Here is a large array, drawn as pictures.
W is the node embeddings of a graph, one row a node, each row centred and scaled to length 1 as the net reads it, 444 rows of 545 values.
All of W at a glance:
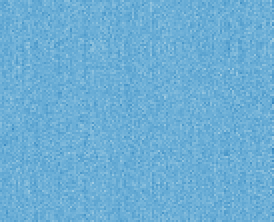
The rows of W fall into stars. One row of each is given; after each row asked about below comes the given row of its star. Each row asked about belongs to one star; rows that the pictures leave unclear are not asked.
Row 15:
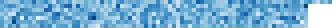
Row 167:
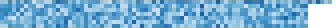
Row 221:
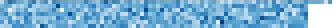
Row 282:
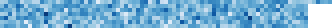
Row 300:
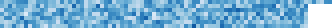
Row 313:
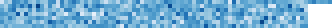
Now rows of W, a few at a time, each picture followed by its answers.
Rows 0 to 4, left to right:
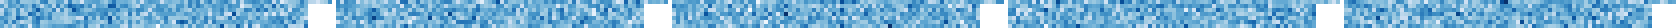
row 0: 282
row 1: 282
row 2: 300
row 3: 221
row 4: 282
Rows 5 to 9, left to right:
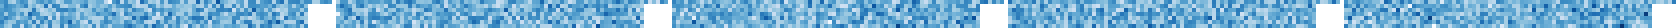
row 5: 300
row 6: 300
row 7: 15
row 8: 300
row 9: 282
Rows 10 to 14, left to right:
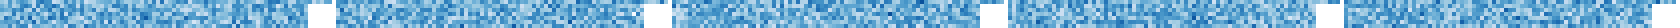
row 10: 300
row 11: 300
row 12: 15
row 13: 313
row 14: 15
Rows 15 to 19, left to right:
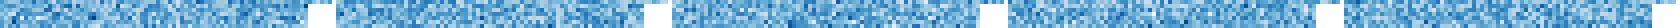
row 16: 167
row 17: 313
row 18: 300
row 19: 221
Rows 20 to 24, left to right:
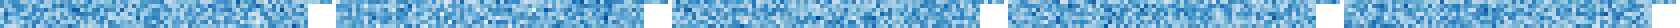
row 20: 282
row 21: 300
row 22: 300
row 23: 313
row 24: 313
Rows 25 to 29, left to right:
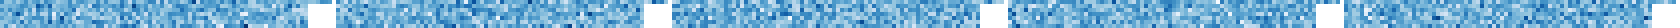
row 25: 313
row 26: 313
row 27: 167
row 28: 167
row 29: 15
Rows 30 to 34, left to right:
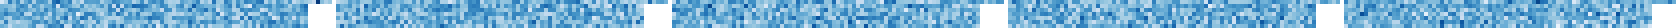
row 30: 167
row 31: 313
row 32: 300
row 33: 221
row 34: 313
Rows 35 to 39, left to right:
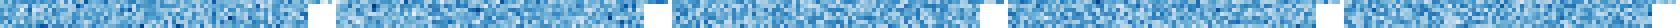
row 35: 221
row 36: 313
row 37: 300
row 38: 221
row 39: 167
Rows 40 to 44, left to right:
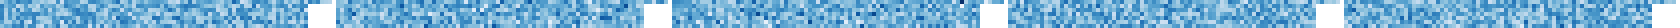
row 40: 167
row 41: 313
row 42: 282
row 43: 167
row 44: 167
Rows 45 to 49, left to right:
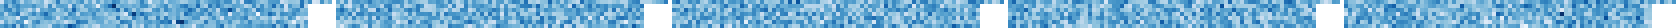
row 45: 282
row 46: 167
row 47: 300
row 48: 300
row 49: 15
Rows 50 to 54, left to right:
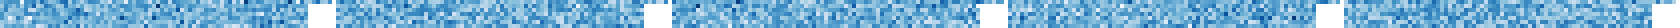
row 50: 167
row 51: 282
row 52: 300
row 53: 15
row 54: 221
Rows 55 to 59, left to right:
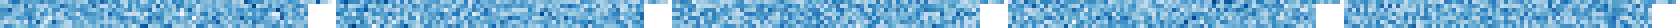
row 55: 167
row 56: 221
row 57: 282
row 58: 300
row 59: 300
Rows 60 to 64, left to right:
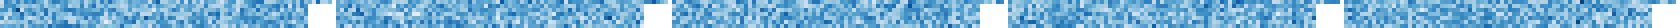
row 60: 167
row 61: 313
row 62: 300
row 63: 15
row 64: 300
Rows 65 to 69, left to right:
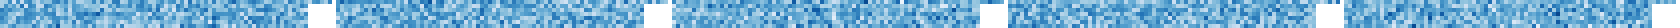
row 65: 167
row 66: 221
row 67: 313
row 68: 282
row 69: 282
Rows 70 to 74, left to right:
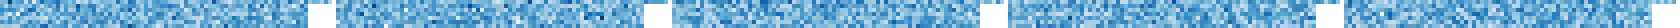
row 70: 221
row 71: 313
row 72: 221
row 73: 313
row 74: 282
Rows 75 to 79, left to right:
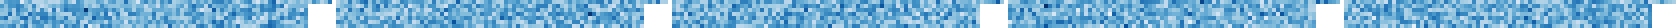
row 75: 282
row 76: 313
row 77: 313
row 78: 313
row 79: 167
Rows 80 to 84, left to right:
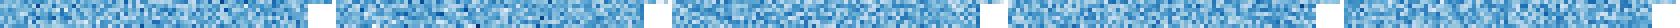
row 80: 300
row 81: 221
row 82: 221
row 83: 167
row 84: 167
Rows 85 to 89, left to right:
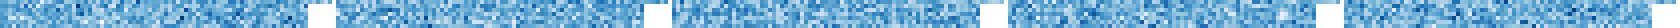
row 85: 15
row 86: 15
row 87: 167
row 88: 167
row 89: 282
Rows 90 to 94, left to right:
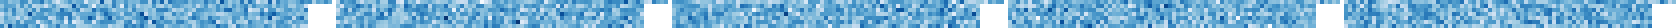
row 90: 300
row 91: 282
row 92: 282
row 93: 167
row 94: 167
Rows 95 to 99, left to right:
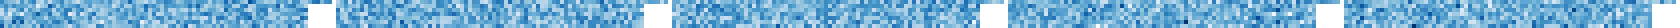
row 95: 15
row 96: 167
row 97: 15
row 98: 282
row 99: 282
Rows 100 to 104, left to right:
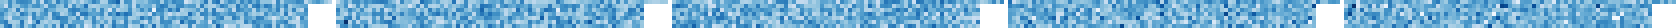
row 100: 167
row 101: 221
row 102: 282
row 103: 15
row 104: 167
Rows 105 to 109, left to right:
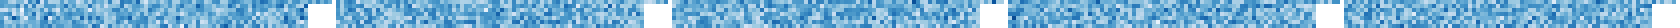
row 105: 15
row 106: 282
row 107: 313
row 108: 300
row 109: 167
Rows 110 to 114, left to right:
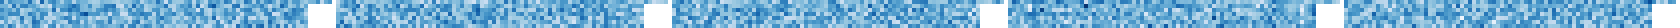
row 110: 282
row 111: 282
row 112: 282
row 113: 221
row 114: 300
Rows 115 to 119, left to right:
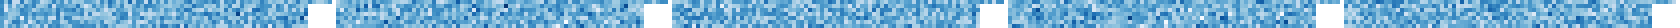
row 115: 15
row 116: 313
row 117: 300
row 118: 167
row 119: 221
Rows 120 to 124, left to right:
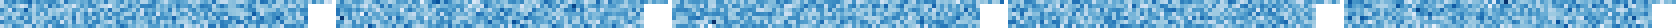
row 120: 221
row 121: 300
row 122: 167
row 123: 300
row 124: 282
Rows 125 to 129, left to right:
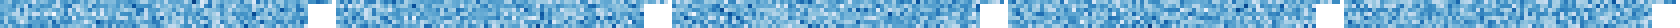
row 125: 313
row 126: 221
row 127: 15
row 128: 300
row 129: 282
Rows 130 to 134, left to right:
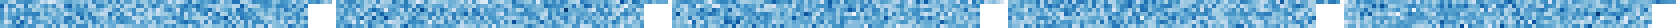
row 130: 15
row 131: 282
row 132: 167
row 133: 313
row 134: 313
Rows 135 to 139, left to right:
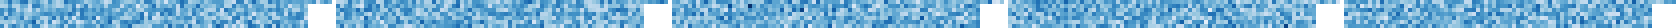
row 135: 300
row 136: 313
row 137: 221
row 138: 221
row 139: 221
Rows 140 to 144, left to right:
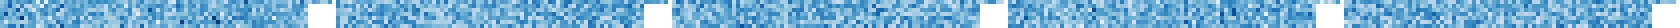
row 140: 167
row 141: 15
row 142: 221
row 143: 282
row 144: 167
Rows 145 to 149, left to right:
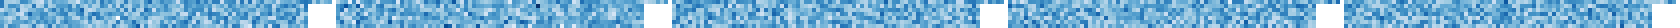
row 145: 15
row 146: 167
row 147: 300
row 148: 15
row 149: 282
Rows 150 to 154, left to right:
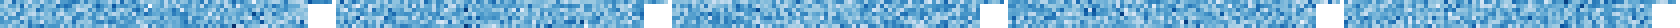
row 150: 313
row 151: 221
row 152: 15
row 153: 282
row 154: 300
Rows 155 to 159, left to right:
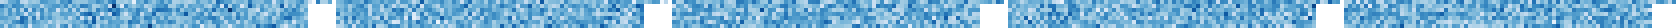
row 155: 282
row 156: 221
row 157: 313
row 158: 15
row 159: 167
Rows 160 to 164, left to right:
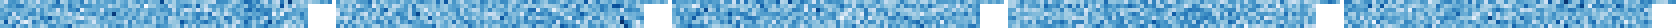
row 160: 282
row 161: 15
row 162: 221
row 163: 313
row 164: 300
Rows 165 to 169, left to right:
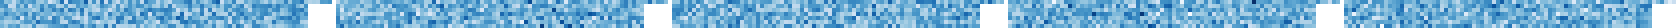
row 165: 15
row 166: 313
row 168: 167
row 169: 221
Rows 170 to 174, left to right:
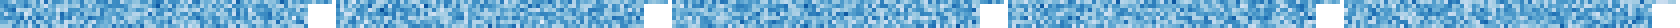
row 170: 300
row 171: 15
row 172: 313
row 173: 15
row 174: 282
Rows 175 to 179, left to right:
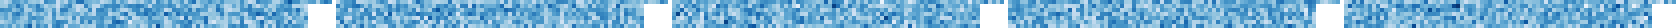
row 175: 313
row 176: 282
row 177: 167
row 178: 300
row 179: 282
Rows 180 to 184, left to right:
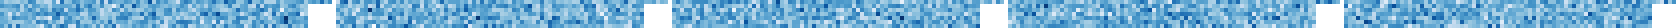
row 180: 15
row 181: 221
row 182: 221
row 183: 313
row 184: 15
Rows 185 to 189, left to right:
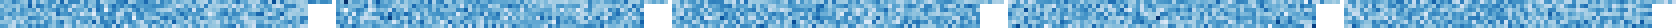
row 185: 313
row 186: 221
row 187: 221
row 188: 167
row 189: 221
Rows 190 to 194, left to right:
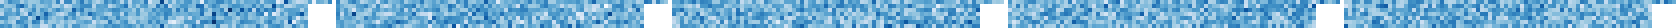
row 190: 282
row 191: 313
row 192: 221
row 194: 313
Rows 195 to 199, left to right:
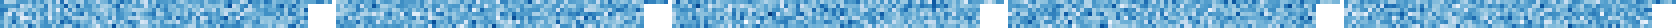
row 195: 15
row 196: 313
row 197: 300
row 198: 15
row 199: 15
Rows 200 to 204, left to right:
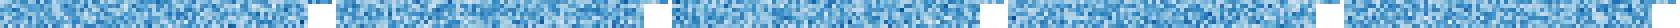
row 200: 313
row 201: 282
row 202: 300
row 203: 282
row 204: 300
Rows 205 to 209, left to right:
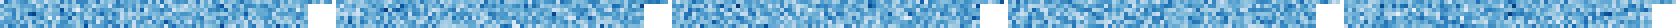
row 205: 300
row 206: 15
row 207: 15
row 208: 167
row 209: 313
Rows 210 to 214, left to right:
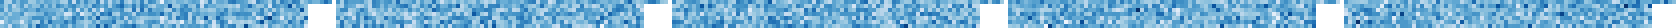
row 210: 313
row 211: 313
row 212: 313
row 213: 221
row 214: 15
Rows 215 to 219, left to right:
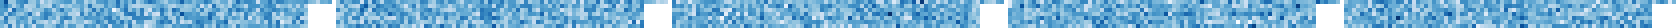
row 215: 300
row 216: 221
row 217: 15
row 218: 313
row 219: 221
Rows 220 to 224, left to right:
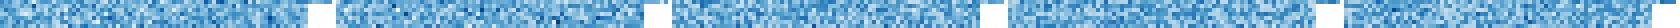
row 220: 300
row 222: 221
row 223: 313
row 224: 15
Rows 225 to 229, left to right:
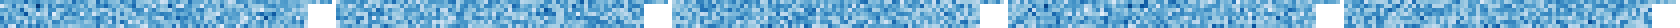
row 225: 313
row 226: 167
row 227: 313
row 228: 313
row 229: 282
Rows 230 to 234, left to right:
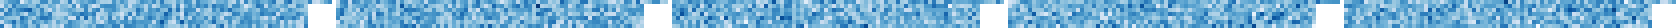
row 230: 282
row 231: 167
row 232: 300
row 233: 313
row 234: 282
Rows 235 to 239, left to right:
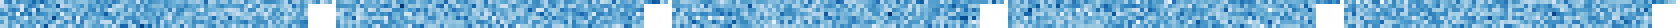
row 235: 221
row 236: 15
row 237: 15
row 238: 313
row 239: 167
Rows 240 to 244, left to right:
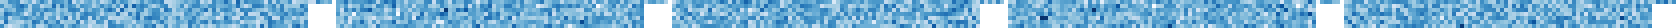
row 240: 282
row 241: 221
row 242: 313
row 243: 282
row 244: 167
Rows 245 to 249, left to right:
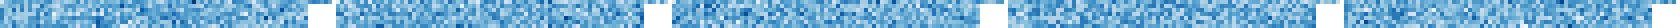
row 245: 313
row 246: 221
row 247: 300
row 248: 221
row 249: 15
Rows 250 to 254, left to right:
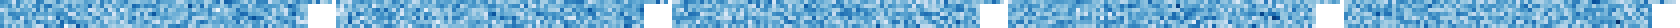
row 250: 15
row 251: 15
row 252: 313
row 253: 313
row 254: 167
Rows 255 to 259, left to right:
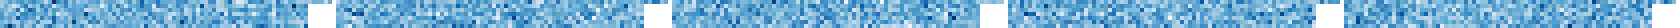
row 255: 167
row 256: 313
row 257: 167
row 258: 313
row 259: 15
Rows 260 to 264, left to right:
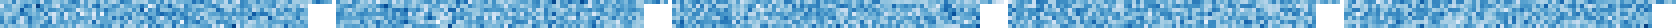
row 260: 313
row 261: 15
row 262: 221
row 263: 221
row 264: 167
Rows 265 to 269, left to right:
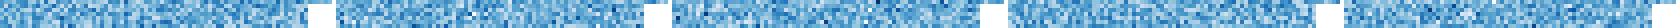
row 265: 300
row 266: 167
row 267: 300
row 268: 300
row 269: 282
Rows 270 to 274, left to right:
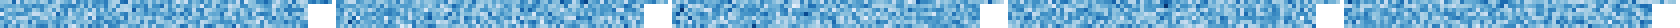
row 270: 313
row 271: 15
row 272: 167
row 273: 167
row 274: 221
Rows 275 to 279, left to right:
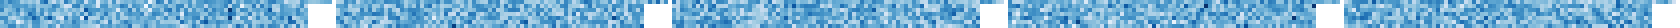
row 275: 282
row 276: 167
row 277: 313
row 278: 15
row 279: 221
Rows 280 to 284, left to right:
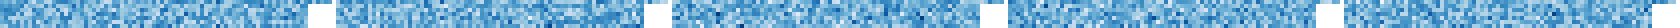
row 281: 221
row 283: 300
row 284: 167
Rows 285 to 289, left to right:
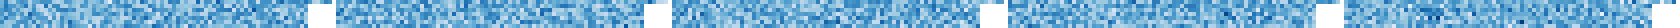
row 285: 300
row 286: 221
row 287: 300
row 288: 15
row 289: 282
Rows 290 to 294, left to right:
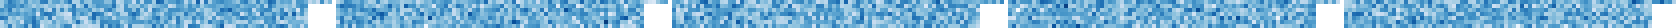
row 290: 282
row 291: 282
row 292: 15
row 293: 221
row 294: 313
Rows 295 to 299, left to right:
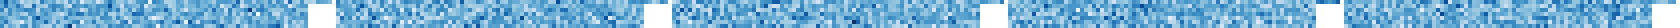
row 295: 282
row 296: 300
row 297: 167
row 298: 313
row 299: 300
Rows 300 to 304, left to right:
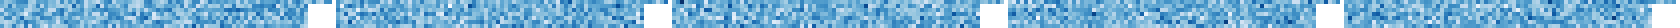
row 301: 15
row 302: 221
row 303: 167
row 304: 300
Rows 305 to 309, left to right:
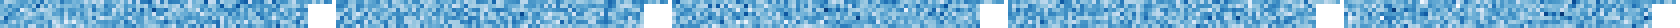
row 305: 300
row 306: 300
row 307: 300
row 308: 282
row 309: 15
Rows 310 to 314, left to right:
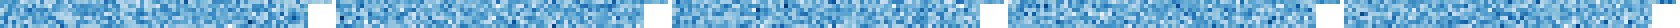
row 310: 282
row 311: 300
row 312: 282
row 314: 313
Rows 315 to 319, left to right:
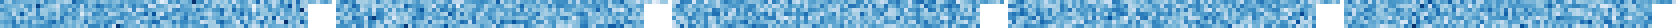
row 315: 313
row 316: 282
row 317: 167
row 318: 282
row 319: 221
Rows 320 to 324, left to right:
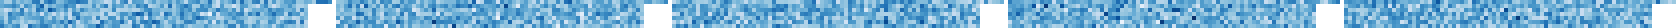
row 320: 313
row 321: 313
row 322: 282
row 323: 300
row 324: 221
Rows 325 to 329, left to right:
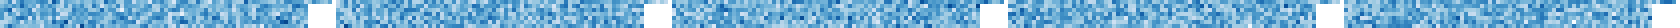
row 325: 167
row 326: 167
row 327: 15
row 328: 167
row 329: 313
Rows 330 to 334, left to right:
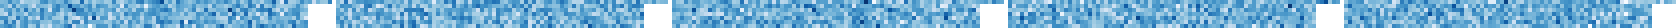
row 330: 282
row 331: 167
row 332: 313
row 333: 15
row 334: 282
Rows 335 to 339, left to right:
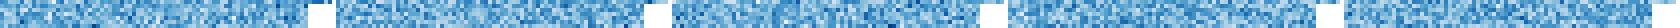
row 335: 15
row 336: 15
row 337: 300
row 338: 313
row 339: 167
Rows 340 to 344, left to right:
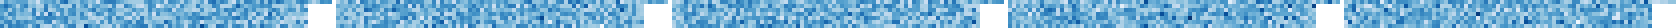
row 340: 300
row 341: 313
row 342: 313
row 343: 15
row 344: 167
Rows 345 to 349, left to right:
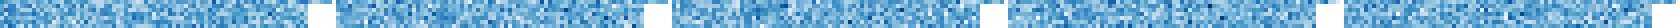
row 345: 300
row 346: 300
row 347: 282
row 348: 167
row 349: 313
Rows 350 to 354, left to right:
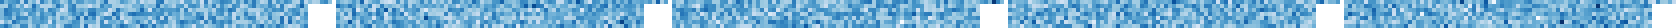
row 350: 282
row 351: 15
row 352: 313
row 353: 15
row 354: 167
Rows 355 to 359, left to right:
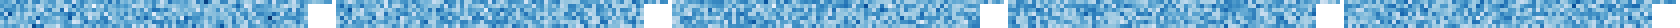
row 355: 300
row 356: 300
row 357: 221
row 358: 282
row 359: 15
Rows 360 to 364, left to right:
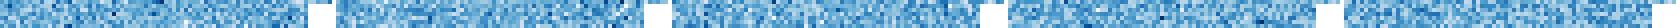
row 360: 282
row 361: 282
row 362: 300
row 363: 167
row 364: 167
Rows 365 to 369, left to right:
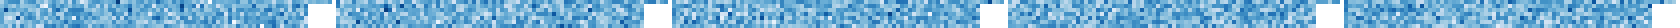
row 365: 167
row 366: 15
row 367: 15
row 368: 313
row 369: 15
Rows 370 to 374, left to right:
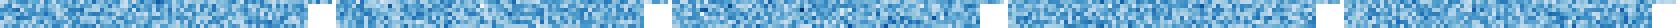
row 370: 167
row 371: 282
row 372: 221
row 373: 221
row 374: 167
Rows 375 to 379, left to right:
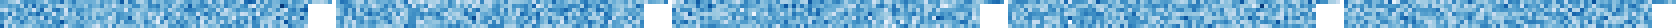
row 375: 15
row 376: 282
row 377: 313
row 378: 167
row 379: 15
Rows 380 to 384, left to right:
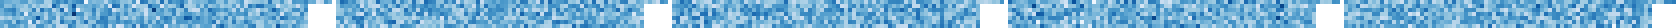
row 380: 300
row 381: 282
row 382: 282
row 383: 300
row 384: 15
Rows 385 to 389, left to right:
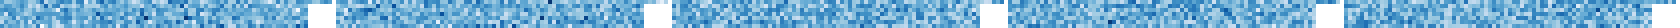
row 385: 300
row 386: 221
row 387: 282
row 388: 313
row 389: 15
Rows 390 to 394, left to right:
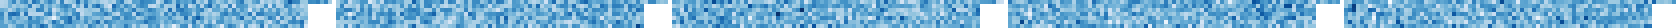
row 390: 313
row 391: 167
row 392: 221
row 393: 15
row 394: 167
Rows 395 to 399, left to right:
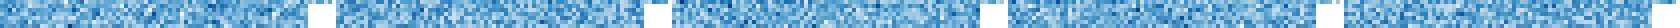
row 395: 282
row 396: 282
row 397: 221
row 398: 221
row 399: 15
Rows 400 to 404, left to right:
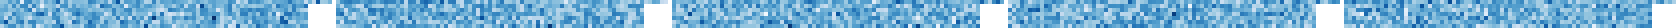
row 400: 167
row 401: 221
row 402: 313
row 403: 313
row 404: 221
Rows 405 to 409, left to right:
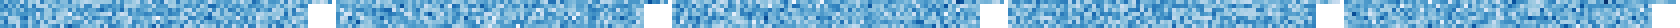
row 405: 282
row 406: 15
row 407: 282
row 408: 221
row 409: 300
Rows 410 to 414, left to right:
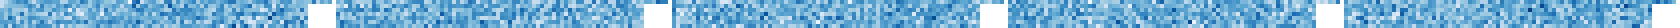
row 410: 313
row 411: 313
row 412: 15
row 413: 282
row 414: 15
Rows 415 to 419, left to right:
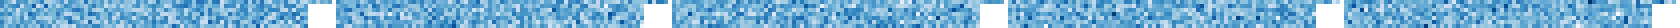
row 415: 15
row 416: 313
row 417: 313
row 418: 221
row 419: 167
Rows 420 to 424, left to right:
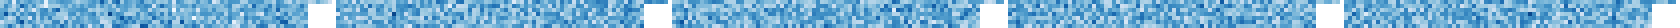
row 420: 167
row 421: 15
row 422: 300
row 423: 221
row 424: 300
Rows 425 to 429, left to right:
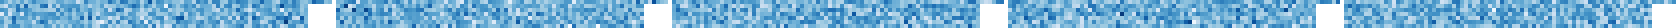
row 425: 15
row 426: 167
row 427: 300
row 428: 282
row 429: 282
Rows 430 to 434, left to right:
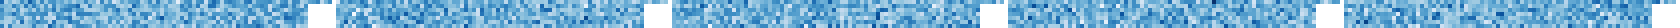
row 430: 15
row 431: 221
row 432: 221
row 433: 300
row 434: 15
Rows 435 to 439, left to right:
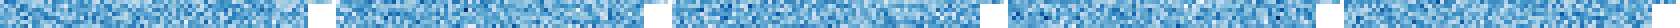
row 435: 282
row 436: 221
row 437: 221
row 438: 300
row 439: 15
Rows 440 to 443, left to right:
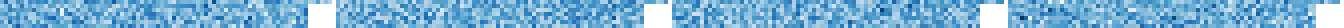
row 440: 221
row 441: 15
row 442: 300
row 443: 15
